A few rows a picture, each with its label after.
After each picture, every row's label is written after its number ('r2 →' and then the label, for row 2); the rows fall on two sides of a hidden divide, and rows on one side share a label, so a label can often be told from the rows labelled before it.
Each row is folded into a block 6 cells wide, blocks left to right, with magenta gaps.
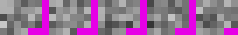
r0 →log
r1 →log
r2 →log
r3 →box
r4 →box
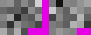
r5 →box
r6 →box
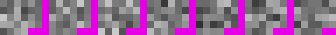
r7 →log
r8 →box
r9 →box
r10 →box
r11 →box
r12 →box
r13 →box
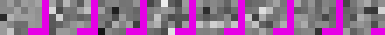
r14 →box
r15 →box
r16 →box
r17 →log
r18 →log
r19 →log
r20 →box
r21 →log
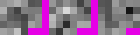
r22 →box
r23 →log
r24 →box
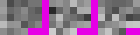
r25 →log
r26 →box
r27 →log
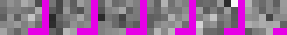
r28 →box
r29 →box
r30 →box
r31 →box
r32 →log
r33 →log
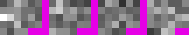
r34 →log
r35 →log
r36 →box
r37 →log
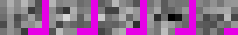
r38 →box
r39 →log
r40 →box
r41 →log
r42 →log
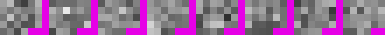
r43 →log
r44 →log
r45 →log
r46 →log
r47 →box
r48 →log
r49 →log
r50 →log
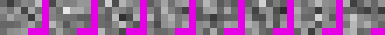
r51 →box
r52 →log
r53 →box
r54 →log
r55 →box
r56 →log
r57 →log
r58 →box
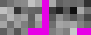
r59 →log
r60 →box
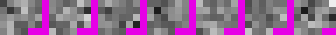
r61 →box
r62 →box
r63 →box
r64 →box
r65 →log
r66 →box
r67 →box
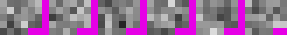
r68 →log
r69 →log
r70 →box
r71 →log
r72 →log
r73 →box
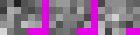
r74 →box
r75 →log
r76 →log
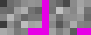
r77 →box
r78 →log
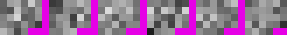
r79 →box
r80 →box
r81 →log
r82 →log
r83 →log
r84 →log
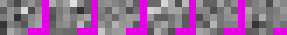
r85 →box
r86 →box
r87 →box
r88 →log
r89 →box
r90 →log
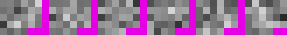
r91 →box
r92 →log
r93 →log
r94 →log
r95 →box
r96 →log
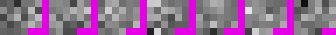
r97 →box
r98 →log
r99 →log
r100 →log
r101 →log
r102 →log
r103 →box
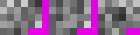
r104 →log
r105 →log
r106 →box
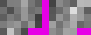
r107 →box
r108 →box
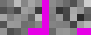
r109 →box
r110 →box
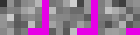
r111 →box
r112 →log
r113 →log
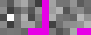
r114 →box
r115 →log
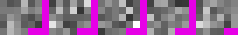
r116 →box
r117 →log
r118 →log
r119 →log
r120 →log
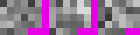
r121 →log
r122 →log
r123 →box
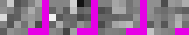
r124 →log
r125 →log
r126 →box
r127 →box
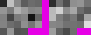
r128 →log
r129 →log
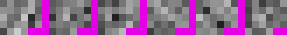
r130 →log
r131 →box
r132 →box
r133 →log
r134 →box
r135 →box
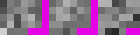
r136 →box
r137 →log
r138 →log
